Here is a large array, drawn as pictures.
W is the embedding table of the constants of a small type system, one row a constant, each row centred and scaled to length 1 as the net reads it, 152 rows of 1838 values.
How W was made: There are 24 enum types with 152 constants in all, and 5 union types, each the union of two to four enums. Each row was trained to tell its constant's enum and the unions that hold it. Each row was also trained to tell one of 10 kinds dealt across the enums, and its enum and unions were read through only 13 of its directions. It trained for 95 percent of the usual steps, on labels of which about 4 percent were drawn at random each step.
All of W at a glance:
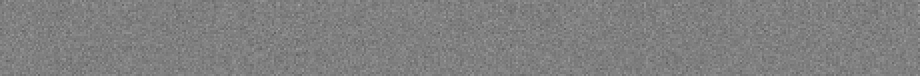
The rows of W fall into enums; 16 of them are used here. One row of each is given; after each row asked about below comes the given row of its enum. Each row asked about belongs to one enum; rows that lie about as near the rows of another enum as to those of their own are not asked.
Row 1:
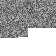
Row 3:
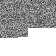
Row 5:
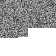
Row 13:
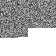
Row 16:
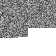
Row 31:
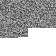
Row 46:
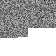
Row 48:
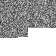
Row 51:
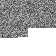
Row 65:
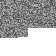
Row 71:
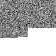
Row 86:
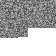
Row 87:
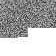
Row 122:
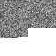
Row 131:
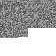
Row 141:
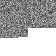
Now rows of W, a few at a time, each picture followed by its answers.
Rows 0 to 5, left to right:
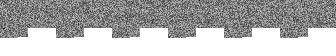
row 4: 86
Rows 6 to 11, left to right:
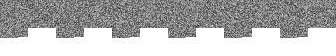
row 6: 13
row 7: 86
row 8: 51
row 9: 5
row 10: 51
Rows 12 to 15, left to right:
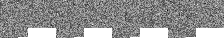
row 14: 48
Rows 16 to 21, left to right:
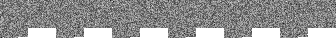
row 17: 13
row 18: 1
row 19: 86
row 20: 3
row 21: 131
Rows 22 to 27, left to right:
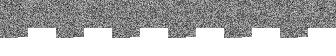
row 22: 131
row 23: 122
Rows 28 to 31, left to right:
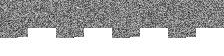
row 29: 13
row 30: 122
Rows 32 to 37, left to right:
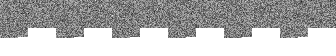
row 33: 3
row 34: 3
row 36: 122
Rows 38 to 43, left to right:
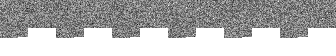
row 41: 71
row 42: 141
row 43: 5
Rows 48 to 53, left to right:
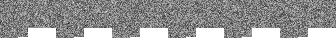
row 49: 51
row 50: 87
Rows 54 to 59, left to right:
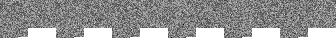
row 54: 3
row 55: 16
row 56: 141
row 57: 51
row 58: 122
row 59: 31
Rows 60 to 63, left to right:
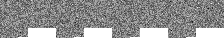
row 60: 65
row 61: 65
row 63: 5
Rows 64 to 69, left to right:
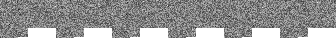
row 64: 13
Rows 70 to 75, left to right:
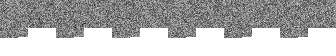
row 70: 51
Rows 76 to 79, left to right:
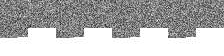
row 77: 3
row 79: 16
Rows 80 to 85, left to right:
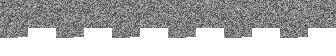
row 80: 16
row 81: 51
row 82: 16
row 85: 46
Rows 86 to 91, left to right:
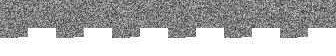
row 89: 48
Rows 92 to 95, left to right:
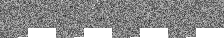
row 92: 46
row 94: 131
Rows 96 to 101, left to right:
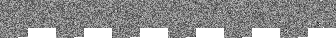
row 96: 141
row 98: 31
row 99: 51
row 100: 1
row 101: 131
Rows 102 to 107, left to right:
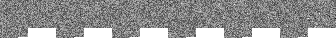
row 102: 141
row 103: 86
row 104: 122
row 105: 87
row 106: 1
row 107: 65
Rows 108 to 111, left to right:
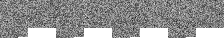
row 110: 87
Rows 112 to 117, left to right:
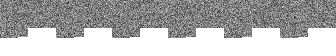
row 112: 141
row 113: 5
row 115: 3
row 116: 5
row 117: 1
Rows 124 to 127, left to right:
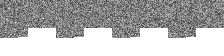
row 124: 48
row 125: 141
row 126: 131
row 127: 87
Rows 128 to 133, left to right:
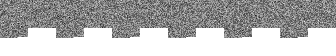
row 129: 65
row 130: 16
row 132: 87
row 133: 16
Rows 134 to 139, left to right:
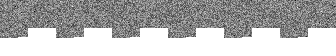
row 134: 122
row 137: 3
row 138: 13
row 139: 1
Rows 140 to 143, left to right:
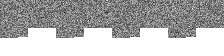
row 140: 5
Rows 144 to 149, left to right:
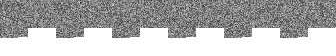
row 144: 131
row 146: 71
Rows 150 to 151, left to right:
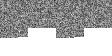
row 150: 65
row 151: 141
